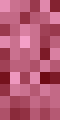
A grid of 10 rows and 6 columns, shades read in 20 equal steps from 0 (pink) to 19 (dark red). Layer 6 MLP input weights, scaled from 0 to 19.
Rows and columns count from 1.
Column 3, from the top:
7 14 4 0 8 8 12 6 11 14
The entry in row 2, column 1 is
7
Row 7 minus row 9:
10 -11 1 -4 10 10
